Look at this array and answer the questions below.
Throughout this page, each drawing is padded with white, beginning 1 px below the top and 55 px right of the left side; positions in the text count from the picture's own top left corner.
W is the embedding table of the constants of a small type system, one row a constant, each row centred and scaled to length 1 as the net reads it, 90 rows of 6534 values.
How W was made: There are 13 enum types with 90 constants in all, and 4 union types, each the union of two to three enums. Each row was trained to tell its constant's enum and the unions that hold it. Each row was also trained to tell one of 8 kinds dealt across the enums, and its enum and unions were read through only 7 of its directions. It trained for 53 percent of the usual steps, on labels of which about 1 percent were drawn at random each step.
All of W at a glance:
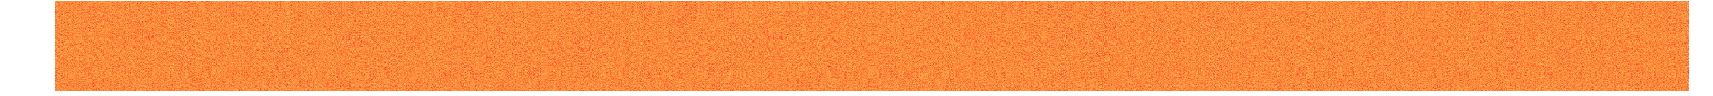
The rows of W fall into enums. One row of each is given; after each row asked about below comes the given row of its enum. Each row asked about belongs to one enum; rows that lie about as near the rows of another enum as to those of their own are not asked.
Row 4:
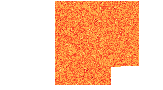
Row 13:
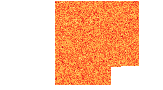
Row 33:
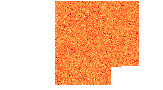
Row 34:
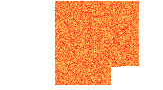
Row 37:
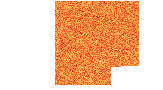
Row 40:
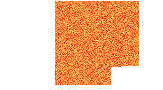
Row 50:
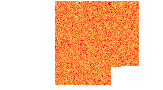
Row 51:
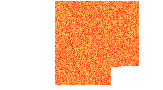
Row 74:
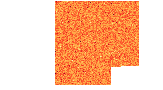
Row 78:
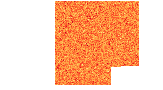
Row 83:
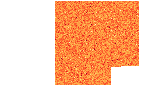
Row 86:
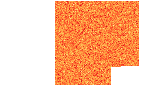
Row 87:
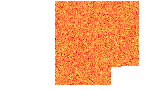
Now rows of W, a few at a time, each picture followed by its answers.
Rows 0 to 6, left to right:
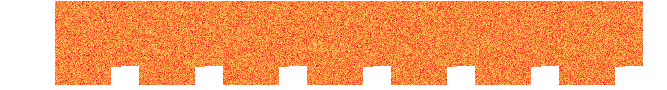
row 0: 40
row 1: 4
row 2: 33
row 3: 34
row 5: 13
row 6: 34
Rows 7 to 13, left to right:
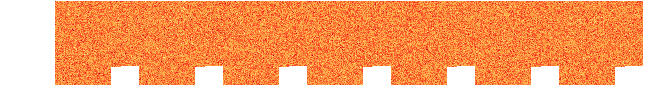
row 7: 86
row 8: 87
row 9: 34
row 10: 74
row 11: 33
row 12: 40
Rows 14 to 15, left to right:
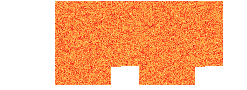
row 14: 37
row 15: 33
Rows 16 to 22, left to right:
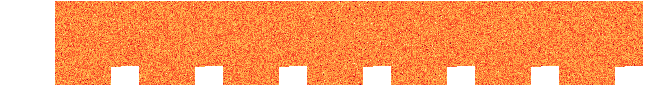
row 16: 34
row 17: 4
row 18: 13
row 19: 40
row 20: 83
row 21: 87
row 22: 86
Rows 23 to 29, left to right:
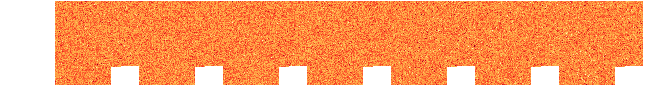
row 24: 74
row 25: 51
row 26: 13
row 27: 34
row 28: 4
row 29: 86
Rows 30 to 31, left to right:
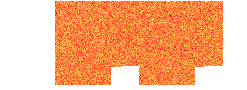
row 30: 87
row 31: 37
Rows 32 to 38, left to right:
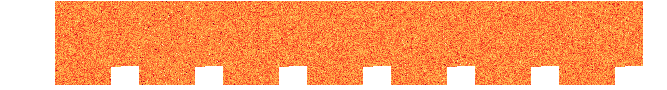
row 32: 4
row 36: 83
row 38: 37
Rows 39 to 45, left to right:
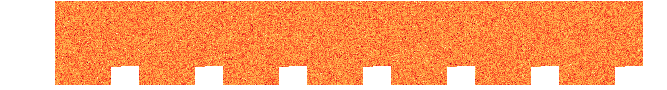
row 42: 51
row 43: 86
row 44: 78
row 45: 40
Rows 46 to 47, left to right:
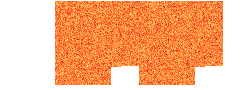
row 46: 37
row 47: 83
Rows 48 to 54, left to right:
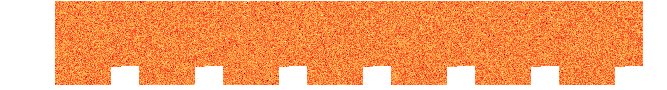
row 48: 87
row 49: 74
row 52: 13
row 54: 78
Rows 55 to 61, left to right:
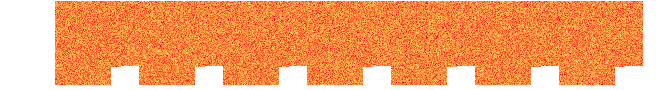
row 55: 37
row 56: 4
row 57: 40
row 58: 50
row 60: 37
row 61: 86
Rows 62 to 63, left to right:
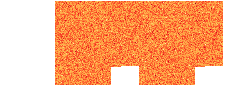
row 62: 87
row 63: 87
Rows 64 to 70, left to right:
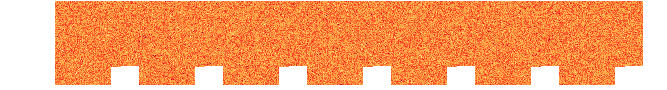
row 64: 51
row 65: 4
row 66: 40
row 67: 83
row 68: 40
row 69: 87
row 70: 83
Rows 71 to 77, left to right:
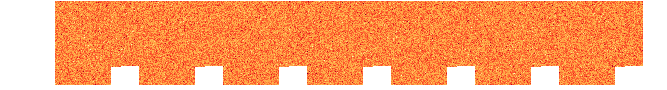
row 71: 74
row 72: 13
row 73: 13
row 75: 83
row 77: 74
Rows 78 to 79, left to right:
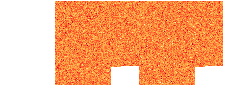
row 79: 74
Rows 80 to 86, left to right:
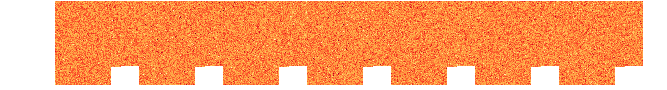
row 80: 78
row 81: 51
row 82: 34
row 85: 51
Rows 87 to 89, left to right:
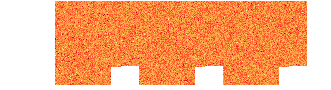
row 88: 51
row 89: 83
